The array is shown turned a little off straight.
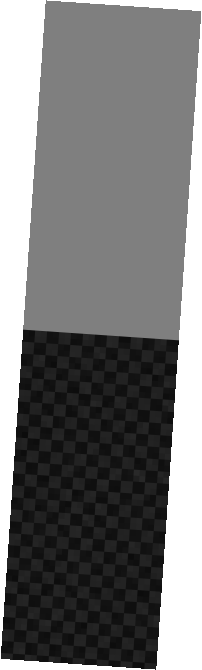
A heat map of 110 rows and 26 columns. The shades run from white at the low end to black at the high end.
It is made of 2 by 1 panels. Panel 1,1: middling, flat. Panel 2,1: very high, checkered, faint in contrast.
